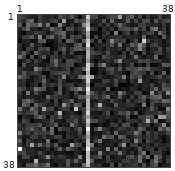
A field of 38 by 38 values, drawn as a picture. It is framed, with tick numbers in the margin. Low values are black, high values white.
The values are skewed, with a long tail toward high values. On average the colour sits 20% of the way up the scale. Column 18 differs from the columns beside it. No overall slope runs across the table.
